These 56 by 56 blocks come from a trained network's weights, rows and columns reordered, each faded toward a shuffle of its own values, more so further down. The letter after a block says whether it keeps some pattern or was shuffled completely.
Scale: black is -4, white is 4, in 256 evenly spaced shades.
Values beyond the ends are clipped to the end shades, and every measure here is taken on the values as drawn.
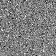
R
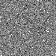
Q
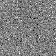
Q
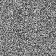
Q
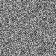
Q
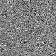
Q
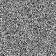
Q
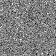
R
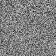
Q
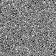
R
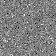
R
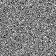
R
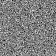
R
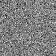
Q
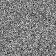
R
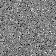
R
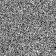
R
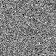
Q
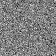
R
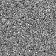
Q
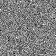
Q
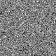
Q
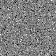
R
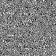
Q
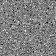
Q
